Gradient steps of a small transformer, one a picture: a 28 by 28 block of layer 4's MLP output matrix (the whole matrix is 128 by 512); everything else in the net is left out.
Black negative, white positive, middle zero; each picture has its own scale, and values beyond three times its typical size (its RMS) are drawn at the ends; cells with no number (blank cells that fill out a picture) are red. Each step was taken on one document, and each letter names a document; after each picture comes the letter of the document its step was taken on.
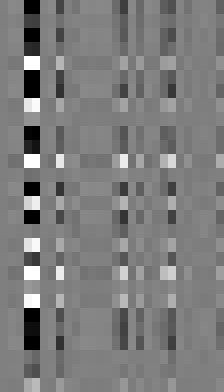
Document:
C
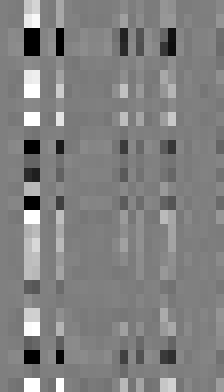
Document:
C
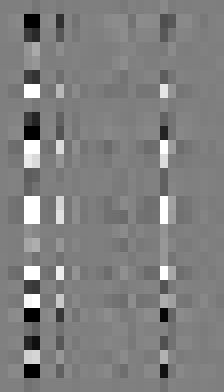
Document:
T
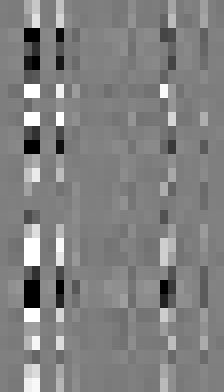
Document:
T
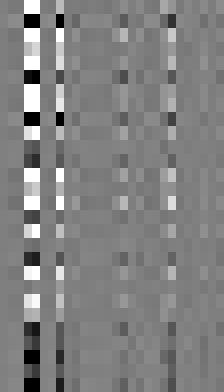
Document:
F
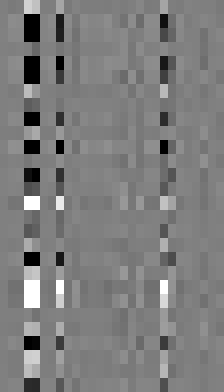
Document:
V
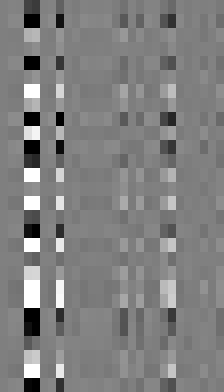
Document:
V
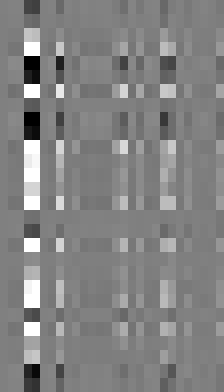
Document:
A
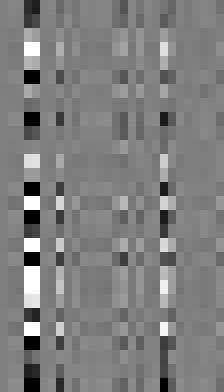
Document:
A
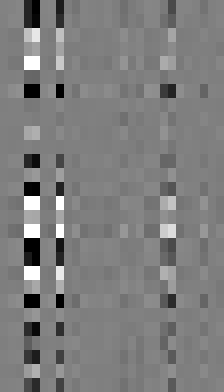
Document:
F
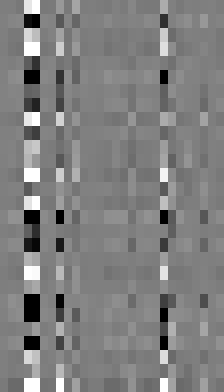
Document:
T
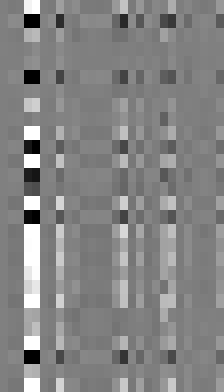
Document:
C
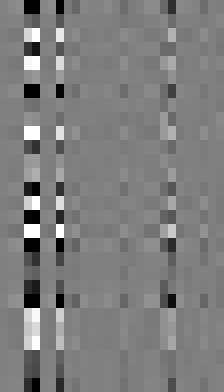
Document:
F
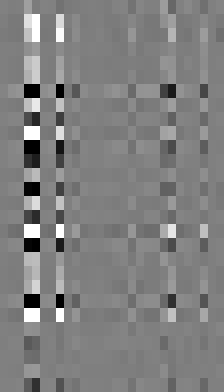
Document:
F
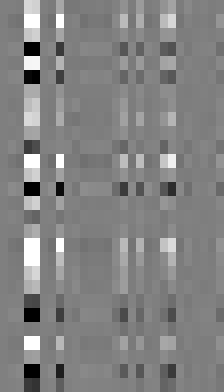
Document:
A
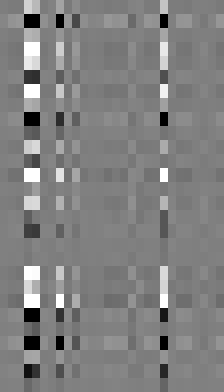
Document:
T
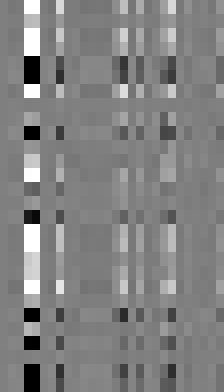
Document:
A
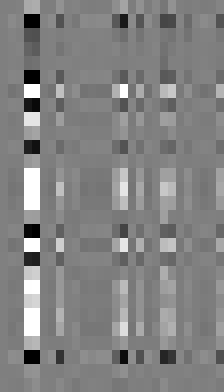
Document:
C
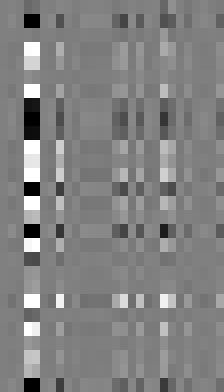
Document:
A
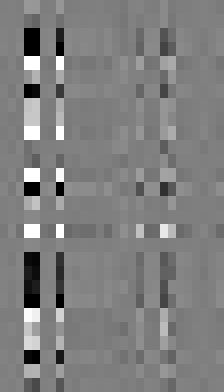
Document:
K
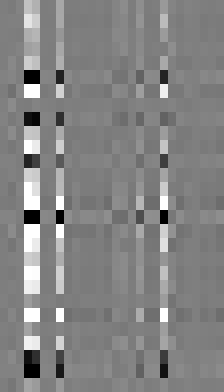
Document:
K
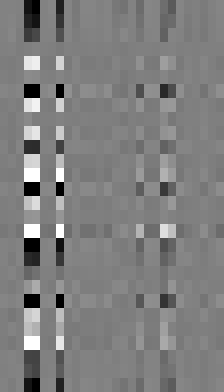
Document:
K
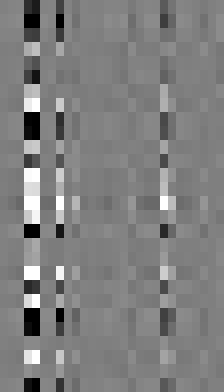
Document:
T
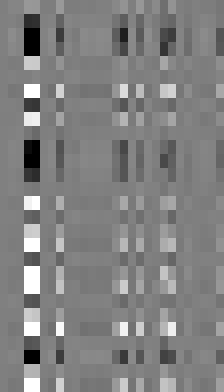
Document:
C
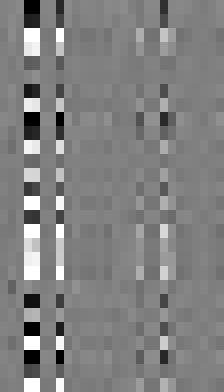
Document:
K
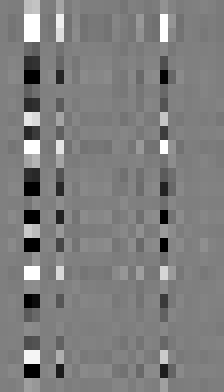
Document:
V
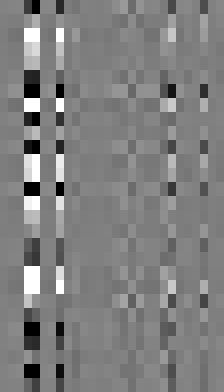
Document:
F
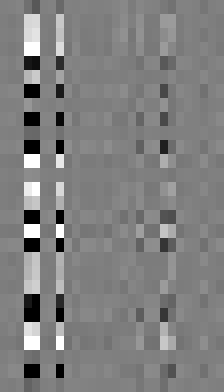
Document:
K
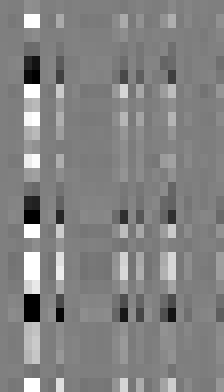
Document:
A
